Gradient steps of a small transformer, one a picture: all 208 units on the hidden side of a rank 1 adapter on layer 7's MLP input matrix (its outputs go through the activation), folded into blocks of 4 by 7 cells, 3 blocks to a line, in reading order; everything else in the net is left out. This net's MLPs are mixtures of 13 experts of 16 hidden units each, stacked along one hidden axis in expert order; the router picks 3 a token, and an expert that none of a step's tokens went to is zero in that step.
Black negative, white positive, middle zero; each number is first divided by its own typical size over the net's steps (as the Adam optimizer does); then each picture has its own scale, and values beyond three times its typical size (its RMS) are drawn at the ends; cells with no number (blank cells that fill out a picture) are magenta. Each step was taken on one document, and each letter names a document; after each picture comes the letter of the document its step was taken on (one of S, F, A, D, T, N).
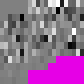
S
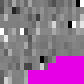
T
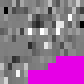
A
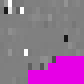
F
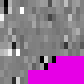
F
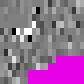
A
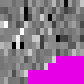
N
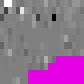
F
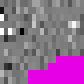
T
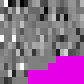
N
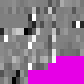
A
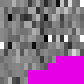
S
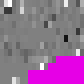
F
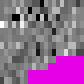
N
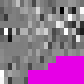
A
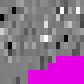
S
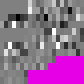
N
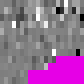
S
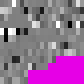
A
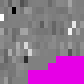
T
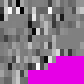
A
